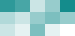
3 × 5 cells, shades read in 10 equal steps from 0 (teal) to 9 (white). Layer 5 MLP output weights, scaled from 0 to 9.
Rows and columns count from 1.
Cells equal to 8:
2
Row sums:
15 27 36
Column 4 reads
5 4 8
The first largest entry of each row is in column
3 2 5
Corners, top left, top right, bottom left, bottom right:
1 0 7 9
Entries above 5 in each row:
1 2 4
